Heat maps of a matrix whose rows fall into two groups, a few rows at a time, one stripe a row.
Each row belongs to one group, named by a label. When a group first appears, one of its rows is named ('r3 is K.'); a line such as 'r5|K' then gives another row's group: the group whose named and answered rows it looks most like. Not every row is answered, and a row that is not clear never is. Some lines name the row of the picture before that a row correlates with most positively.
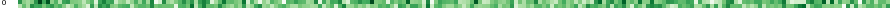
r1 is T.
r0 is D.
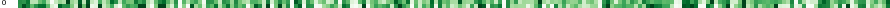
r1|T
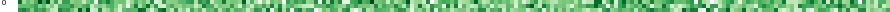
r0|D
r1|D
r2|T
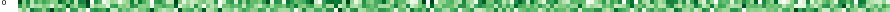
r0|T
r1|T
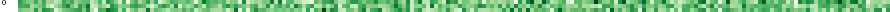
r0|D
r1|T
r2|D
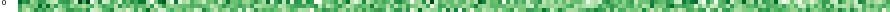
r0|T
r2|D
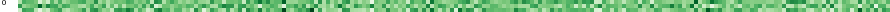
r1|D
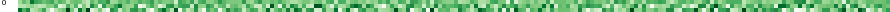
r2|T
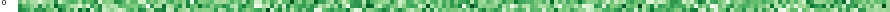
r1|D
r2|T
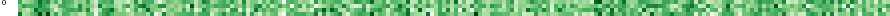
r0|D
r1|T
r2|D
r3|D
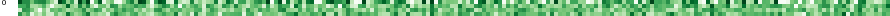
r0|T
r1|T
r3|T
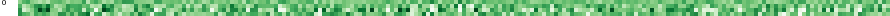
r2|D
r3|T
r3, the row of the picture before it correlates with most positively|0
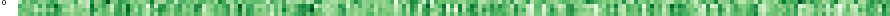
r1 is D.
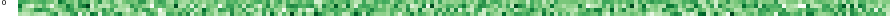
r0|T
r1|T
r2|D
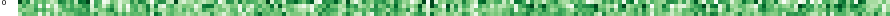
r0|T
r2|D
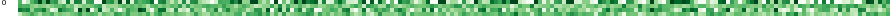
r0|D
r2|T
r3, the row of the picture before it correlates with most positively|3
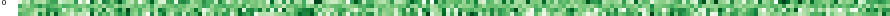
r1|D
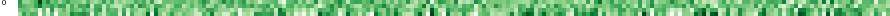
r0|D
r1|T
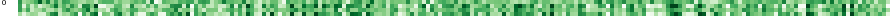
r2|T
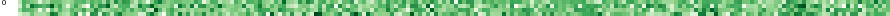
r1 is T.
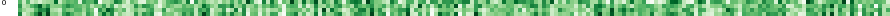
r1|D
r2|D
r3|D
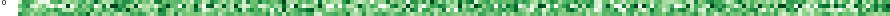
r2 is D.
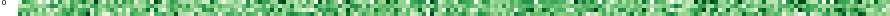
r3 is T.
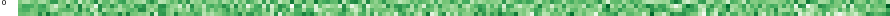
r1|T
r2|T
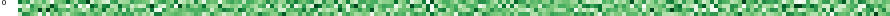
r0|T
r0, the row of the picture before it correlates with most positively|2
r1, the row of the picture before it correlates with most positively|0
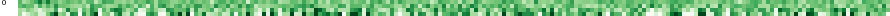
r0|D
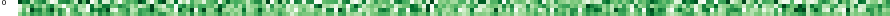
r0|T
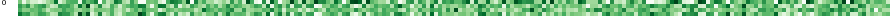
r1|T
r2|D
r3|T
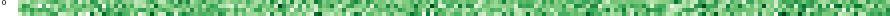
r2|T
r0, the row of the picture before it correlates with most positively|0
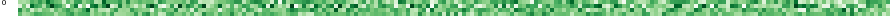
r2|T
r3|D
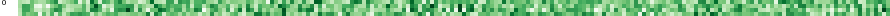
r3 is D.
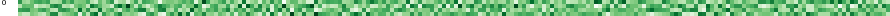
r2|T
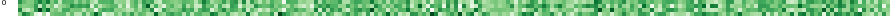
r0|D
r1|D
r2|D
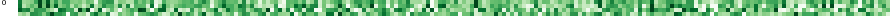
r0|D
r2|T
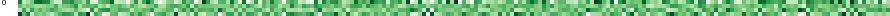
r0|D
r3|T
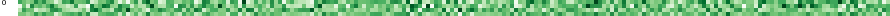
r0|D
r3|D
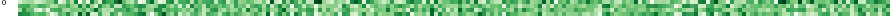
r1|T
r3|T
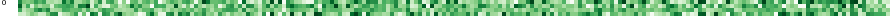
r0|D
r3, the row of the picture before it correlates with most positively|0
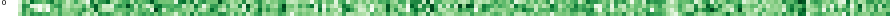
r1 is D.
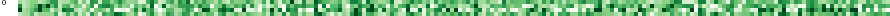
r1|D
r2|D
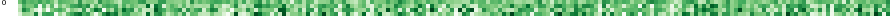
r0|T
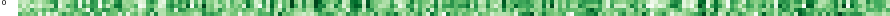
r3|D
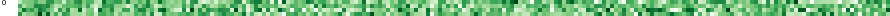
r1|D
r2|T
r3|D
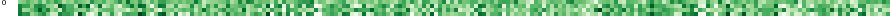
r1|T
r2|D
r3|T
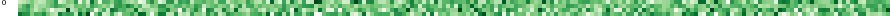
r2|T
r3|T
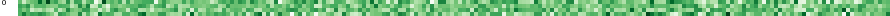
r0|D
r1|T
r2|T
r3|T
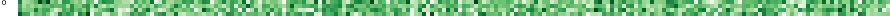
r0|D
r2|D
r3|T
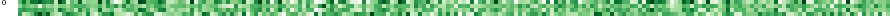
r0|T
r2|T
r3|D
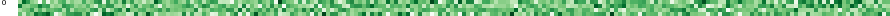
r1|D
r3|D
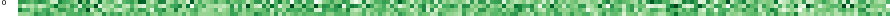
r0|T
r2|T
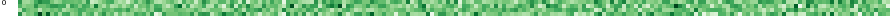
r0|D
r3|D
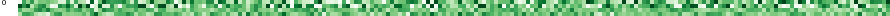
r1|T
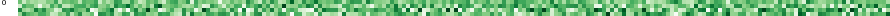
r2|D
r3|T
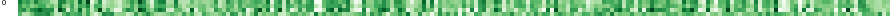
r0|T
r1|T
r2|T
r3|D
